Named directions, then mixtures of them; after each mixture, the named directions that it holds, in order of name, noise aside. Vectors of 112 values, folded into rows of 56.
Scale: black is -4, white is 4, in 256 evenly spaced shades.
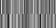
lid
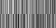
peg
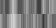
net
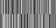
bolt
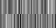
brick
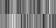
bolt, net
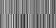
bolt, peg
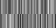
brick, lid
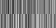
peg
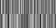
bolt, lid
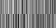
peg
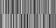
bolt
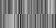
brick, net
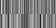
bolt, lid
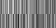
peg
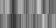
net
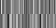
lid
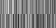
peg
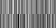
brick, peg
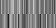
lid, peg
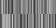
bolt, brick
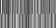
lid, peg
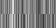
net, peg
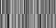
lid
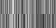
net, peg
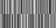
bolt
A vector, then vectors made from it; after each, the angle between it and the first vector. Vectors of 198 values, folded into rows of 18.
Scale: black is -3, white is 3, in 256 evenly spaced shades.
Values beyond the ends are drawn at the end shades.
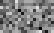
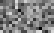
nearly parallel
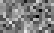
partly opposed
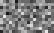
nearly opposite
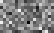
nearly opposite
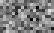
partly opposed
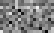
nearly parallel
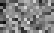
partly aligned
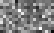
nearly opposite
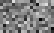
orthogonal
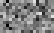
orthogonal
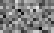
nearly parallel
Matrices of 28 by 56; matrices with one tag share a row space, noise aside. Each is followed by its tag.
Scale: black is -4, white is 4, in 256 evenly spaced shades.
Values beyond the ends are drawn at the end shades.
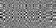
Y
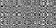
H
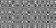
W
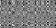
W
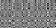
W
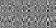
W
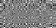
Y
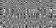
Y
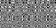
W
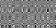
W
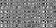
H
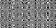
W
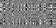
Y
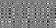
W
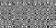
W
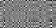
Y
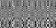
W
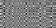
Y
